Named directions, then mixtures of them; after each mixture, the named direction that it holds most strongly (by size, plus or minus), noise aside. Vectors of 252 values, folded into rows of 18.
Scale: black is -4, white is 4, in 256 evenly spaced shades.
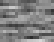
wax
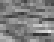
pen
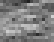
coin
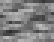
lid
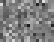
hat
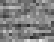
wax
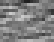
wax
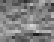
coin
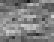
coin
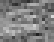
coin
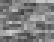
lid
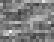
lid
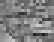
pen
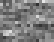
lid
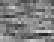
pen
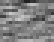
lid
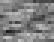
lid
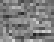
pen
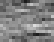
coin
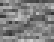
lid
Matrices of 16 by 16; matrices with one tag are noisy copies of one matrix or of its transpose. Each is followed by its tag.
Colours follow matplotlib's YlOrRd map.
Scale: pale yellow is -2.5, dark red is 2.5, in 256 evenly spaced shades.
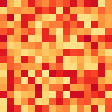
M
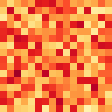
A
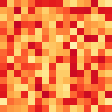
M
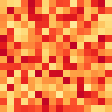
A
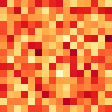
M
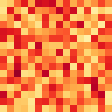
A
